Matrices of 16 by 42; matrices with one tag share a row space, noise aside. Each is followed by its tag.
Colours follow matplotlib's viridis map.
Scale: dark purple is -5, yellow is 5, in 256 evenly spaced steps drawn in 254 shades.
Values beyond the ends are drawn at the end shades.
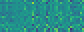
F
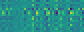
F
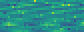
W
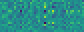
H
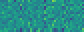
H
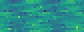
W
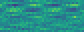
W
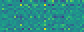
H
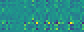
F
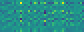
H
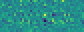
H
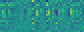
F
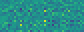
H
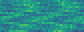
W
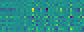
F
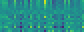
H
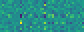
H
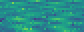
W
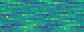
W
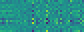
F
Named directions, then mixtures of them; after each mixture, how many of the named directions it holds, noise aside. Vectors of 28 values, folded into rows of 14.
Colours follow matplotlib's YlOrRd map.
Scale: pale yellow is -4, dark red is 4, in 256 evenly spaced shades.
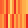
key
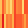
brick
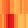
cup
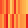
one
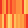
three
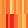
three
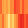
one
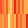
two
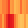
one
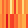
three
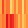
three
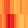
one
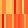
one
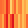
two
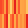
one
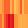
one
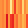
three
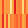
two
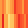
two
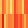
one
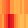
one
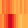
one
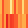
three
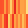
one
